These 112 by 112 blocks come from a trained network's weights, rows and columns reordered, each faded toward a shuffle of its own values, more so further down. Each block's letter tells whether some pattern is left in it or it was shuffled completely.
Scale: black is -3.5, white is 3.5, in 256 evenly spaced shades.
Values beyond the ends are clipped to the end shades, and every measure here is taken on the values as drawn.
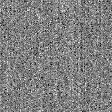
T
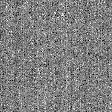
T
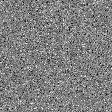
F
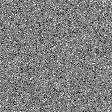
F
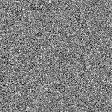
T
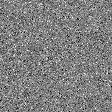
F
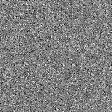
T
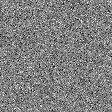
F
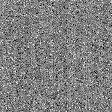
T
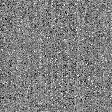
T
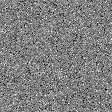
F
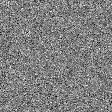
F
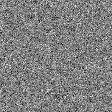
T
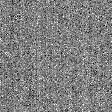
T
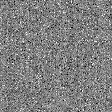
T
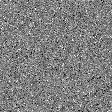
F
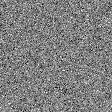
F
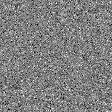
T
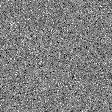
F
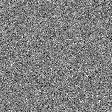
T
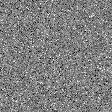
F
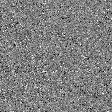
T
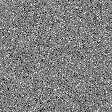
F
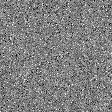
F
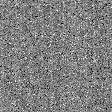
T
